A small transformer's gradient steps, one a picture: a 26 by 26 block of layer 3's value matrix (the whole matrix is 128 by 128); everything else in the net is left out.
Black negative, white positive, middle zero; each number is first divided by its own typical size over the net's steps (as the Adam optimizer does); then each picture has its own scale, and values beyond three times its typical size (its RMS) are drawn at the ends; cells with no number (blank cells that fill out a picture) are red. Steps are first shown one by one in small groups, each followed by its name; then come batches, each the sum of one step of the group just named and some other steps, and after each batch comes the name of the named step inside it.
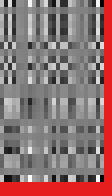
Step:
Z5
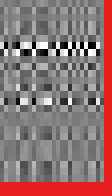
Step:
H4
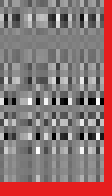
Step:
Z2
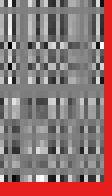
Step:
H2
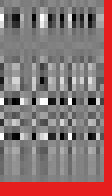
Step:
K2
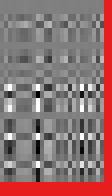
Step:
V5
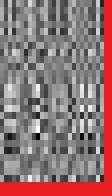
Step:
Z5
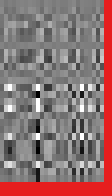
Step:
V5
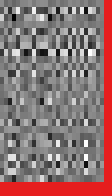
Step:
H4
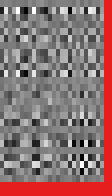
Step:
H4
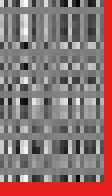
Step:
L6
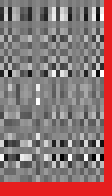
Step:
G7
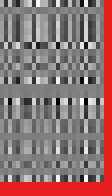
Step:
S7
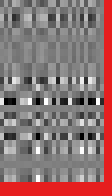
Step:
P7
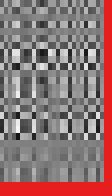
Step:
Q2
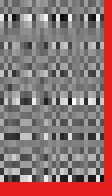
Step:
S7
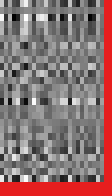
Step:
L6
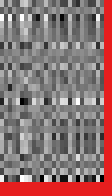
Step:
L6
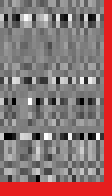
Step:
P7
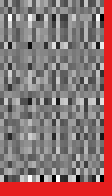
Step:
S7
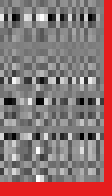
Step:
P7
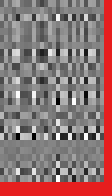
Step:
Q2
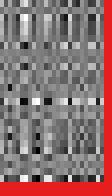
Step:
L6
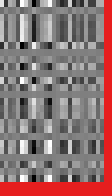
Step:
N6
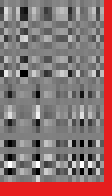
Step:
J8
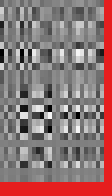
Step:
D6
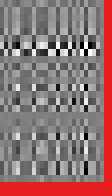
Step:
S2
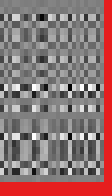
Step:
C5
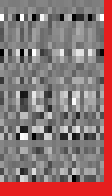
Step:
D6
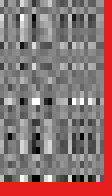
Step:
N6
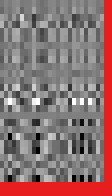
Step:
C5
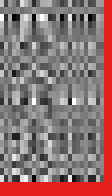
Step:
N6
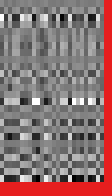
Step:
C5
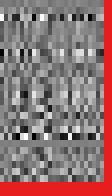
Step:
D6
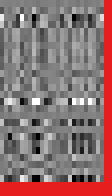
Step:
C5
